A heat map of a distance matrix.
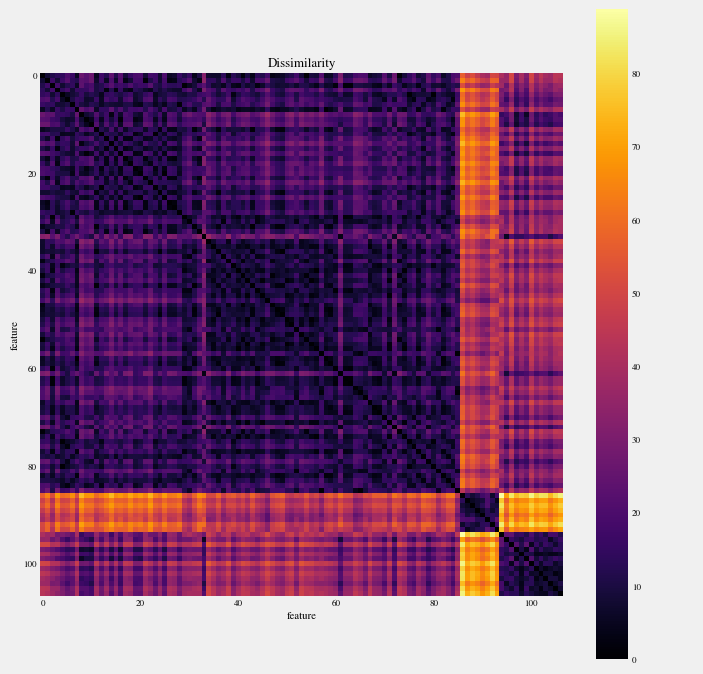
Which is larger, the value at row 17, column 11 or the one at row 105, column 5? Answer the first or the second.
the second
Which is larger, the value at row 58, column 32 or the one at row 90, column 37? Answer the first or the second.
the second
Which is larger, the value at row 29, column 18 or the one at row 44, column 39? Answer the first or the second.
the first
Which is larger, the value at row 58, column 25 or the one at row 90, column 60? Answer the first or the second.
the second
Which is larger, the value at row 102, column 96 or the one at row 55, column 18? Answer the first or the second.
the second
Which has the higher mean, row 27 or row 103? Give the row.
103
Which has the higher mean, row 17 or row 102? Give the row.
102
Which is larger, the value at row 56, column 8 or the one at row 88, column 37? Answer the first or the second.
the second
